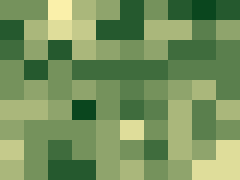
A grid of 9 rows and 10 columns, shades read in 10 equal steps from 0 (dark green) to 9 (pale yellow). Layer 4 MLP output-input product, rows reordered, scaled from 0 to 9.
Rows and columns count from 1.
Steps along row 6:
same down down up down up up down up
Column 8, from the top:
1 6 2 3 5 6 6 6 5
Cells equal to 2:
10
